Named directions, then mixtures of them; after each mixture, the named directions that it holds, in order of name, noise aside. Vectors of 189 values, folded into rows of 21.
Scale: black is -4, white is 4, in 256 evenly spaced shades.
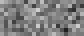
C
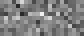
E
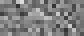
C, E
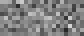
C, E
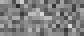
C, E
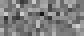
C, E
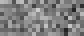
C, E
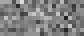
C, E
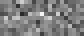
E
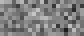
C, E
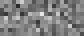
E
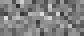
E
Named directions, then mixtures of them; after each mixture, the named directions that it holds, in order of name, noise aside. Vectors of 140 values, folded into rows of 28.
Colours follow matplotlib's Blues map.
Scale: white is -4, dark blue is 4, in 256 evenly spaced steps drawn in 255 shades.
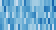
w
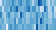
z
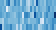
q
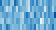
q, w, z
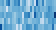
q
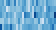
q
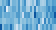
q, w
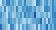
q, w, z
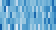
q, w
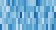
q, z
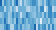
w, z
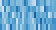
q, w, z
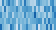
q, w, z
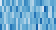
q, w, z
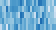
q, w, z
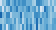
q, z
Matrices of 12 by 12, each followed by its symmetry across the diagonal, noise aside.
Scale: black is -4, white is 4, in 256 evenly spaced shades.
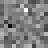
antisymmetric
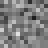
antisymmetric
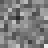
symmetric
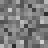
symmetric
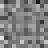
antisymmetric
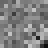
symmetric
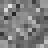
symmetric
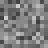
symmetric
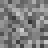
antisymmetric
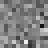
antisymmetric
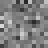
antisymmetric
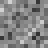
symmetric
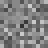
symmetric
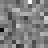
antisymmetric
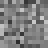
antisymmetric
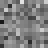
antisymmetric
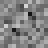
symmetric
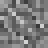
symmetric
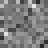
symmetric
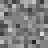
antisymmetric
